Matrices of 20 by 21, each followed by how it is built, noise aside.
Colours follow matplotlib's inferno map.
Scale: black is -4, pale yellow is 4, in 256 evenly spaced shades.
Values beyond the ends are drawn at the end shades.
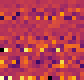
uneven rows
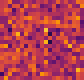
noise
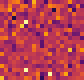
noise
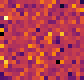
noise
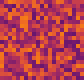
noise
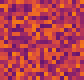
noise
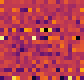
uneven rows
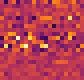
uneven rows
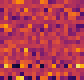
uneven rows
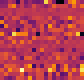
uneven rows
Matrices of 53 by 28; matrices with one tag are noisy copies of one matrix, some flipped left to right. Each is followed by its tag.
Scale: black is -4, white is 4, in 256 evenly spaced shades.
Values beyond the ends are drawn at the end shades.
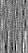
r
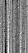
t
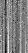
t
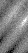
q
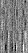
r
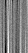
t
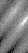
q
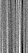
t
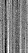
t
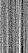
t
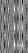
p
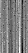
t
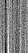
t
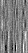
r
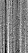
t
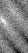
q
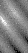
q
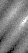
q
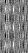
p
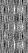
p
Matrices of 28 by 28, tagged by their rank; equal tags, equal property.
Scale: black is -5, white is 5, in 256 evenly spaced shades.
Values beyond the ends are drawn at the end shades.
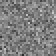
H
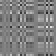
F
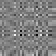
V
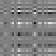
F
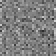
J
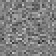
J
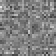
J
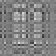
V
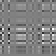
F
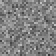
H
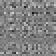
J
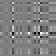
F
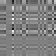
F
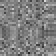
J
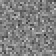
H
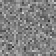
H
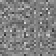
J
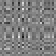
V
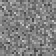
H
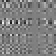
V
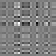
F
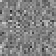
J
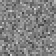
H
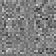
J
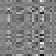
V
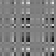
F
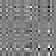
V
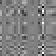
V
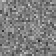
H
